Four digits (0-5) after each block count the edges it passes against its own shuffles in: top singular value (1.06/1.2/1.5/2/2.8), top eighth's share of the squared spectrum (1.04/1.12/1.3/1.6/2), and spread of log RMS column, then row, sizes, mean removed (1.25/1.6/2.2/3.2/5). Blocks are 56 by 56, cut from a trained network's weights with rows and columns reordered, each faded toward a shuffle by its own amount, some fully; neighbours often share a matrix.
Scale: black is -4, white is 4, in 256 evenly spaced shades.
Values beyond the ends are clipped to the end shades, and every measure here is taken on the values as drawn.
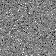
0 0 0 0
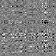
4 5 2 3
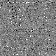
2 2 0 1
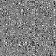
3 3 2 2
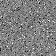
0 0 0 0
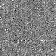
2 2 0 1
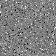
2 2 1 0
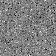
2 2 0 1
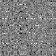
3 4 1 2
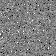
0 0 0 0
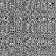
4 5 1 2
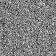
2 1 0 0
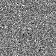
0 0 0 0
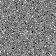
0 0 0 0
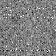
2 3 0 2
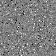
0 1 0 0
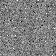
0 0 0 0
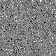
1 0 0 0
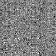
3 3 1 2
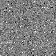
1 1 0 1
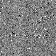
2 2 0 1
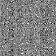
2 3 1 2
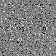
3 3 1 2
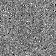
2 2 0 0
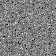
1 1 0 0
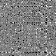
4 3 2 2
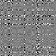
4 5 3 3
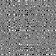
4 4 2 2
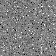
2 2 0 0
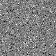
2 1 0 0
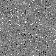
1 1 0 0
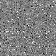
2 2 0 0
